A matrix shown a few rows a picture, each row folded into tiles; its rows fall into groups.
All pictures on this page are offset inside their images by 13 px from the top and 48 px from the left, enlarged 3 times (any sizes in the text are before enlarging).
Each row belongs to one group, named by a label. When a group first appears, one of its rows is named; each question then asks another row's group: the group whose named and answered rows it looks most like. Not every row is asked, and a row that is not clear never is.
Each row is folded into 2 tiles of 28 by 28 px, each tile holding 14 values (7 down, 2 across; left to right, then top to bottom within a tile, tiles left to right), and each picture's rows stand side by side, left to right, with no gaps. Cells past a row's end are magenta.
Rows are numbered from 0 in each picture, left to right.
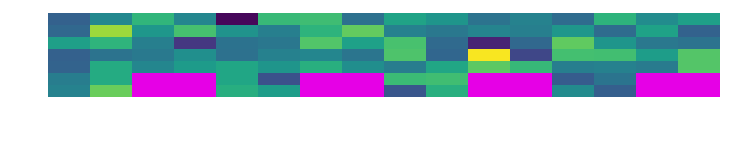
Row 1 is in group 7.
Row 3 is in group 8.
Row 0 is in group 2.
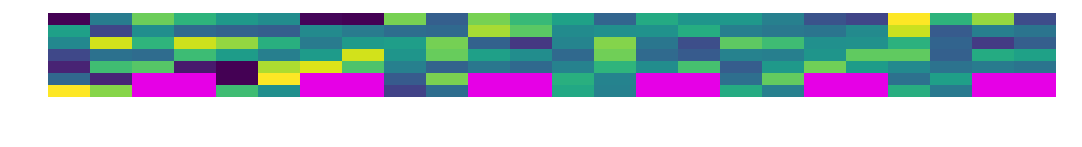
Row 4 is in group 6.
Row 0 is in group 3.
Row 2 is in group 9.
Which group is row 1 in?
6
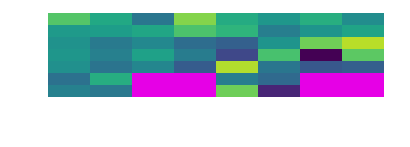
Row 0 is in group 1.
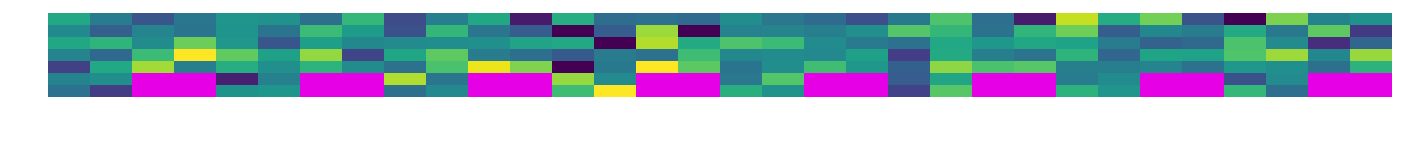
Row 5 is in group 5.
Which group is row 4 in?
6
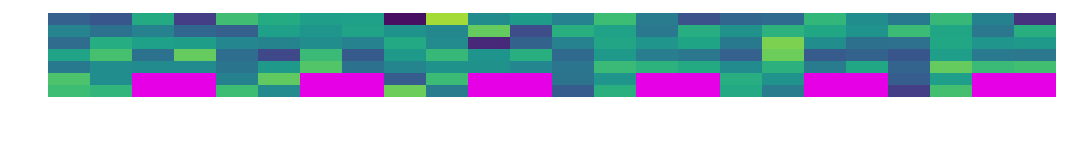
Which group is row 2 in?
8
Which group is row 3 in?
5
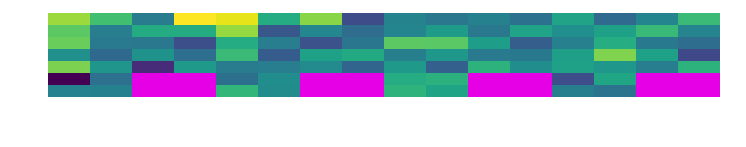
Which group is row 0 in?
1
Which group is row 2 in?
6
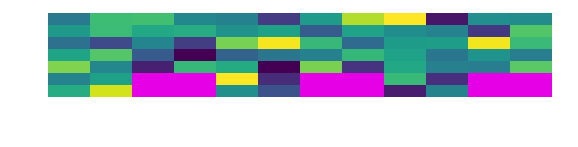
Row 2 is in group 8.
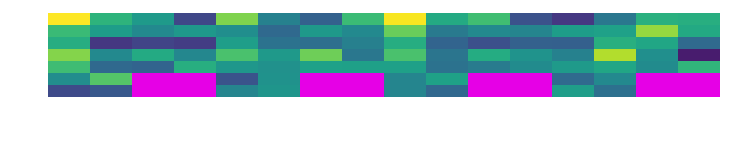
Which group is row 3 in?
7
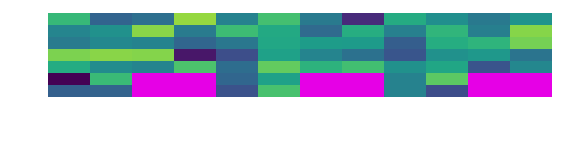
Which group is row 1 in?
5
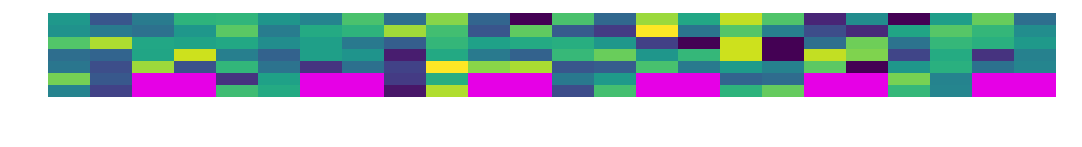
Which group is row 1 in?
1
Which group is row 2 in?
5
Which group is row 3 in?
9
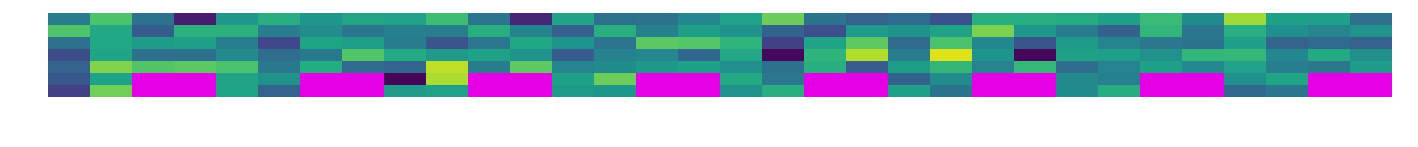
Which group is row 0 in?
5
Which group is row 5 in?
7
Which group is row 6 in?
9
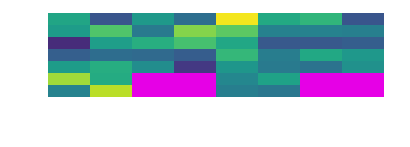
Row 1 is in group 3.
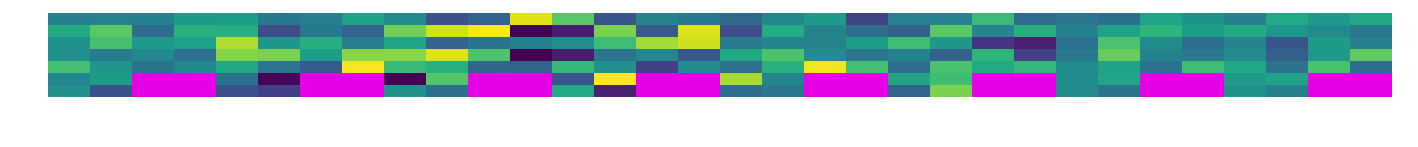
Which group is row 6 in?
7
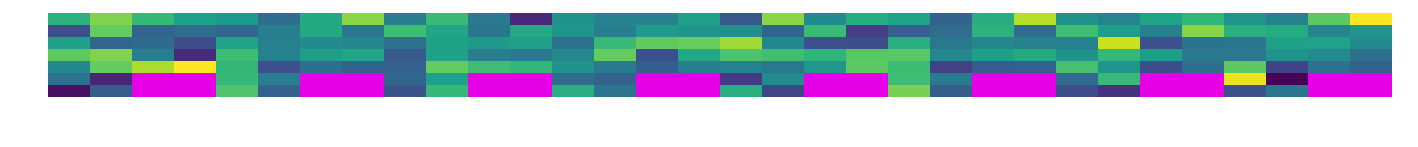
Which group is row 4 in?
8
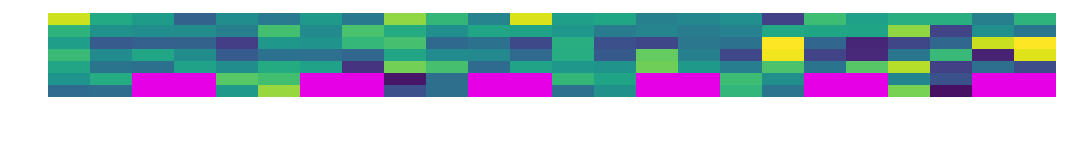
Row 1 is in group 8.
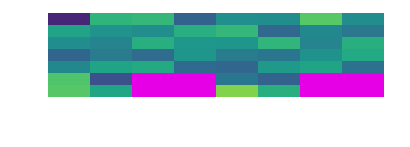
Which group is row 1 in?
3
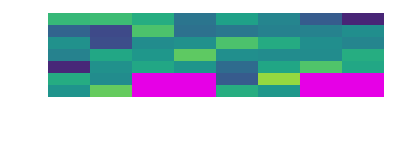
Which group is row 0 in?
9
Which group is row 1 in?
6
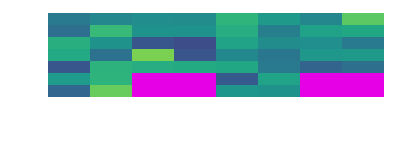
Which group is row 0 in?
2
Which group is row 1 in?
1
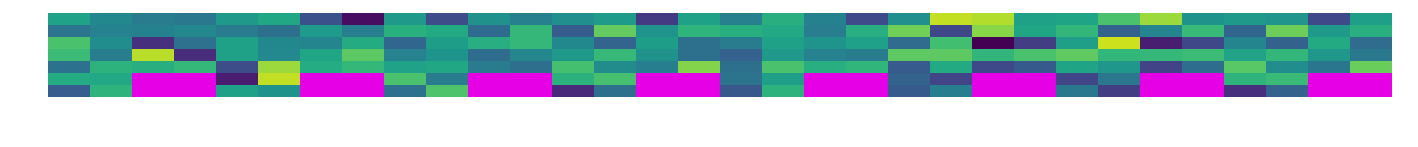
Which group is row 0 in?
2
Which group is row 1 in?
6
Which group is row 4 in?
5
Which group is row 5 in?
9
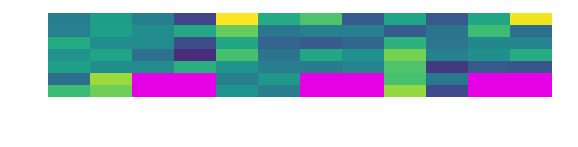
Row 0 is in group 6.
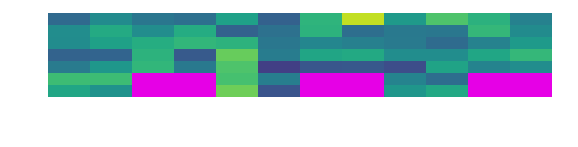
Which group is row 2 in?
9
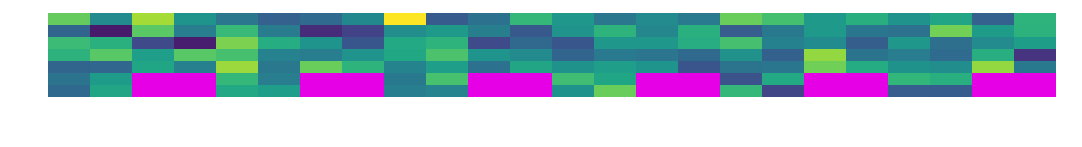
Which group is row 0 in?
9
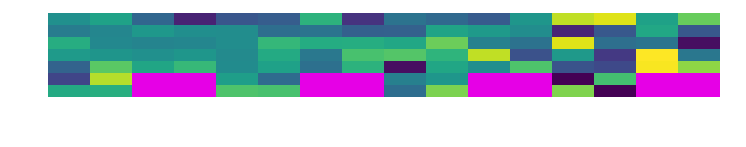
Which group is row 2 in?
2
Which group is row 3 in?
8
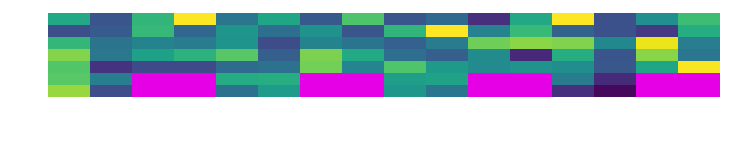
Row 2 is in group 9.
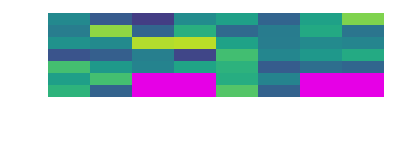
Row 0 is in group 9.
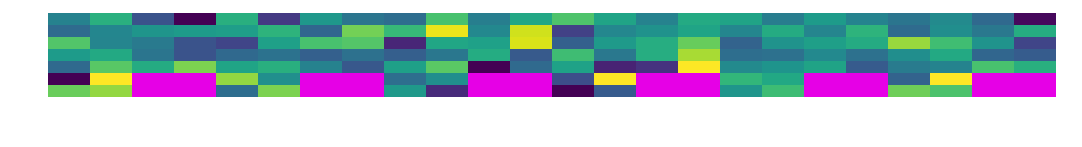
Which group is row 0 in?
6
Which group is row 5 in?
6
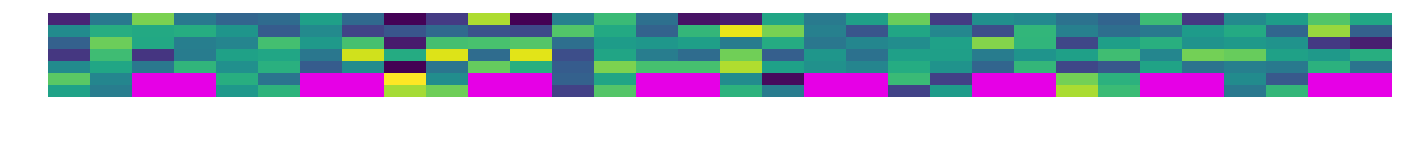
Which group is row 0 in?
7
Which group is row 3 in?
5
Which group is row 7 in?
9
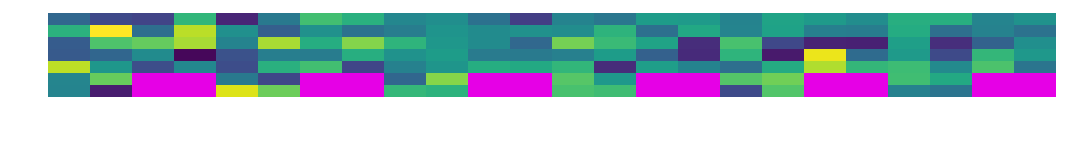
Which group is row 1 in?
3
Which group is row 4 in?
2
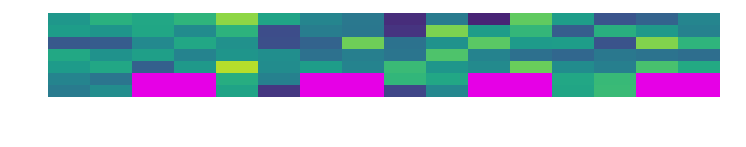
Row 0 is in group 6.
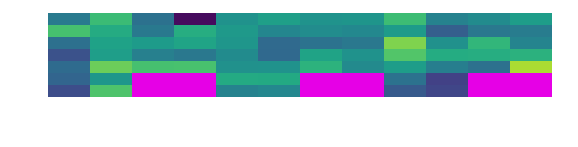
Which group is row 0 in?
5
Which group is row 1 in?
2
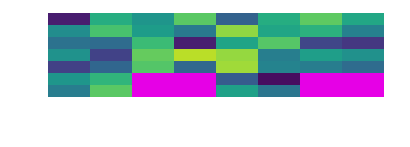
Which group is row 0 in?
2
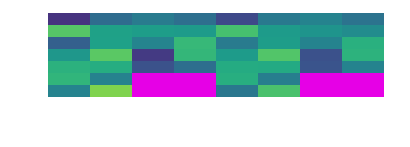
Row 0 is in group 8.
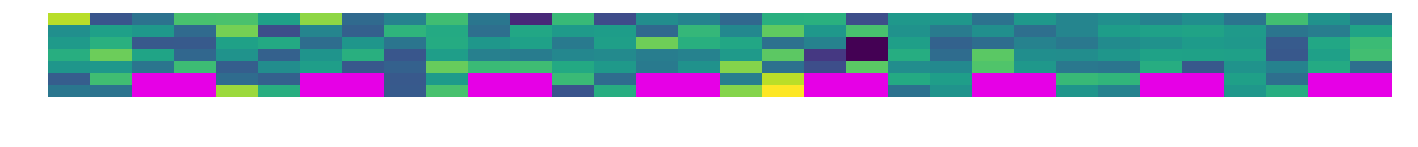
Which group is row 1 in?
3
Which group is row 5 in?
2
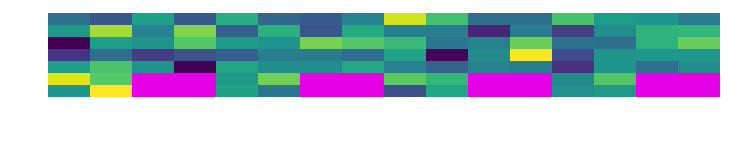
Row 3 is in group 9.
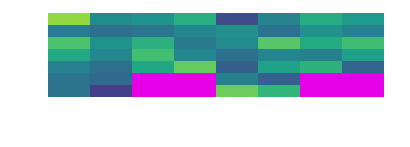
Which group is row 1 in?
3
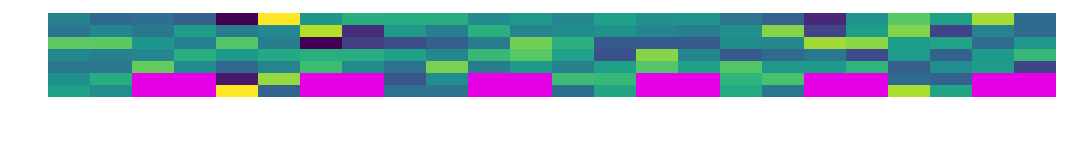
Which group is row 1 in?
8
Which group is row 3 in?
2
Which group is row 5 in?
3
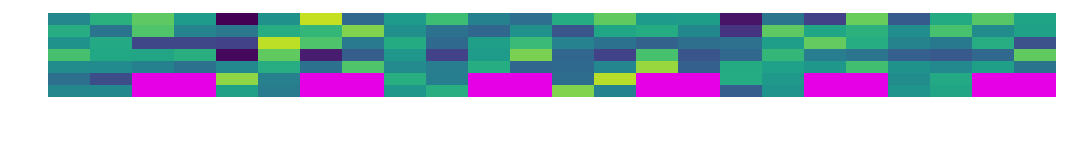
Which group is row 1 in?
7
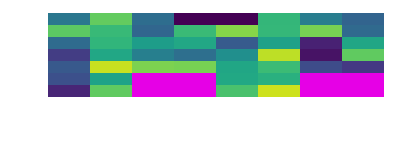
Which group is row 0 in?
5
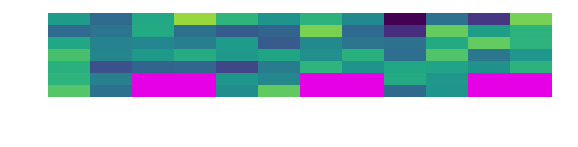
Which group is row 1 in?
9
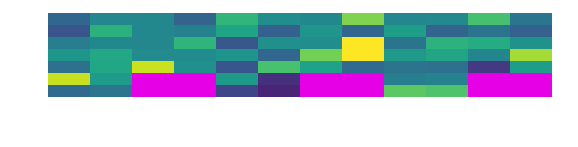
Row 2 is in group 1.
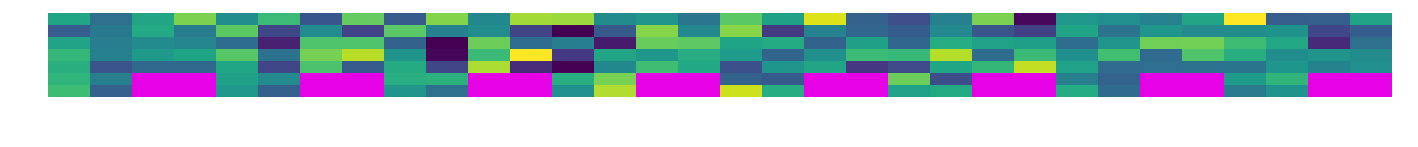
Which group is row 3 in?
9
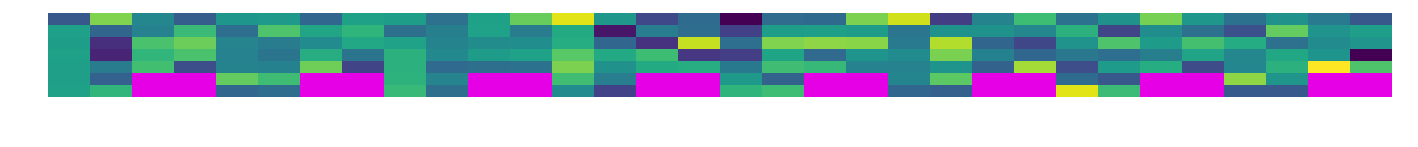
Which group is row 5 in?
7
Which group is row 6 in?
3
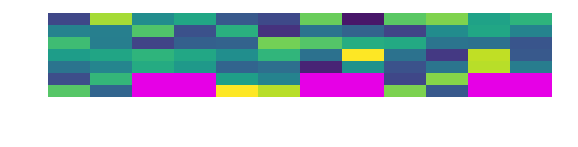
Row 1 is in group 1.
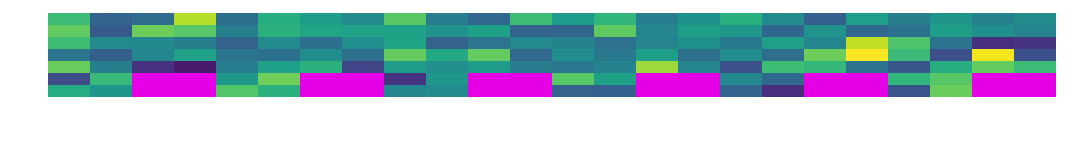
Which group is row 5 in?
2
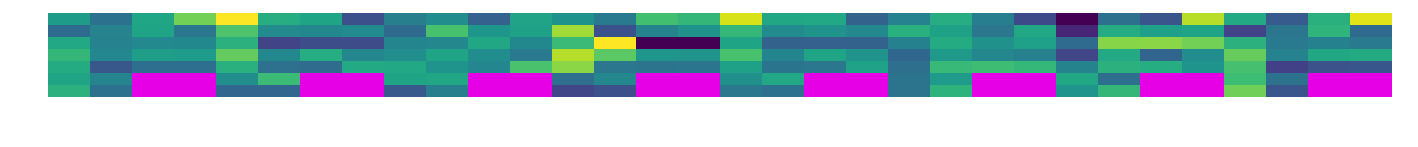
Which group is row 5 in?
5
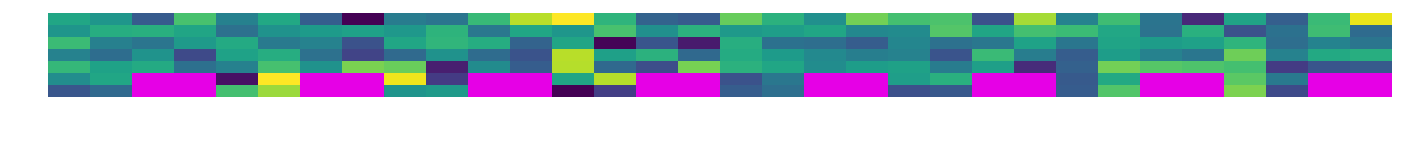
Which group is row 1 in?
6
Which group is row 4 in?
1
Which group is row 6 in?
5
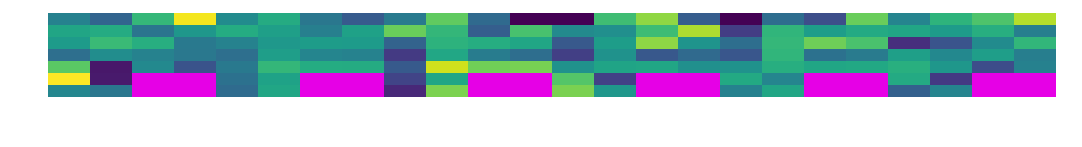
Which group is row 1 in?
5
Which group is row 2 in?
5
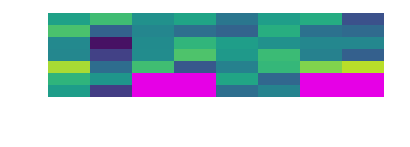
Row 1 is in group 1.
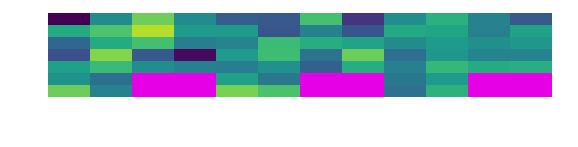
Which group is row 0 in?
7
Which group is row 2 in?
5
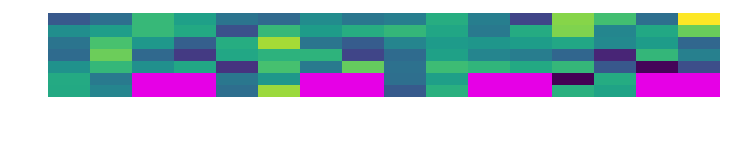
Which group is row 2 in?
5
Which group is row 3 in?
1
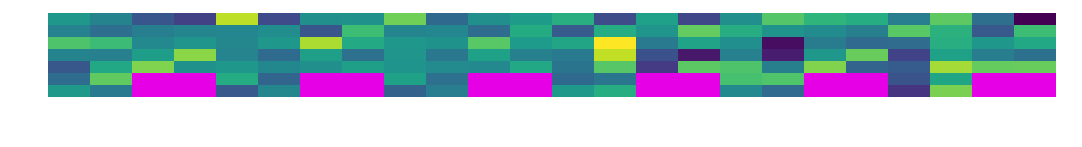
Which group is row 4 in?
2
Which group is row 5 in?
5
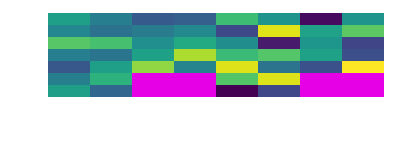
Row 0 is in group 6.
